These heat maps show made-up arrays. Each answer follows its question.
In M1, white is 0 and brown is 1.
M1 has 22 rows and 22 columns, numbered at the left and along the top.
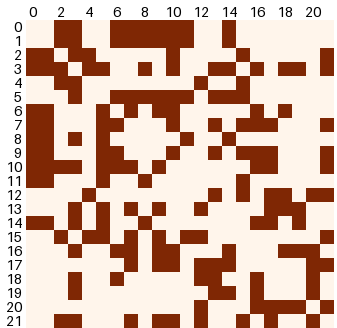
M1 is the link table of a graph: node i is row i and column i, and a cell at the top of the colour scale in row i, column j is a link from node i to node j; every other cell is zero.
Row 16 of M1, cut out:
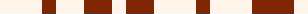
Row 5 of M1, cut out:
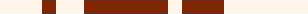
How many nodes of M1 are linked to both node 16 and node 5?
6
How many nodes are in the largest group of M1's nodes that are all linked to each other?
4
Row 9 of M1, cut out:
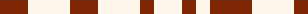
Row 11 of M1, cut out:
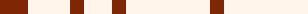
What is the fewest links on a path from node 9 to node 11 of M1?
2
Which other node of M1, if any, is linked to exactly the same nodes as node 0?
node 1
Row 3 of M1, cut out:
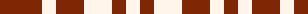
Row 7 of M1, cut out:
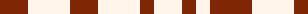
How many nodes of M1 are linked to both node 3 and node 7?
7
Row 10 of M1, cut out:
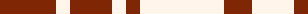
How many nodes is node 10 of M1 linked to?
11
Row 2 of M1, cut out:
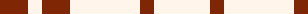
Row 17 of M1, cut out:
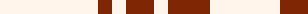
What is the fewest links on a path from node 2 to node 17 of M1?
2
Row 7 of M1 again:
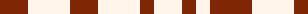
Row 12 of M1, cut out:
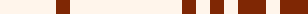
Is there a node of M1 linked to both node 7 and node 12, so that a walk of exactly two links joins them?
yes
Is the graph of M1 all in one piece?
yes
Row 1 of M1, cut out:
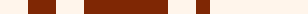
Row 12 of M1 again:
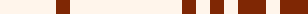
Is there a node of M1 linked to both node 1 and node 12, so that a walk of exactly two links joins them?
no
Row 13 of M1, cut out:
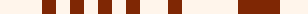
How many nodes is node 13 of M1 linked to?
8
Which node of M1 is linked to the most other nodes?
node 3
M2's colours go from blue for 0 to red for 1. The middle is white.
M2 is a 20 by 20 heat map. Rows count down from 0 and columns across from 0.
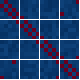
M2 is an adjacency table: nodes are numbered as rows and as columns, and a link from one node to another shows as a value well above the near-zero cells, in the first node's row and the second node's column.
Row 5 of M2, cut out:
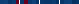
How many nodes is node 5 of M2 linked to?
2
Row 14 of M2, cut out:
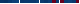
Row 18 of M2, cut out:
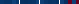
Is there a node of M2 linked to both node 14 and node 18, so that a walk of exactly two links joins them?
yes
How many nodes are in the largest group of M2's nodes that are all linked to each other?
2
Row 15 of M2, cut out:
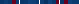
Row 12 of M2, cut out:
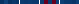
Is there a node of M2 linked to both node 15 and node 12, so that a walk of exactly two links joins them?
no
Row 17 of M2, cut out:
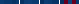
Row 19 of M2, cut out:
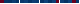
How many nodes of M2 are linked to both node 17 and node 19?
1
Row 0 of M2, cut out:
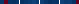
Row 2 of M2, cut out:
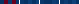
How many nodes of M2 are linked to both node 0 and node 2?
1
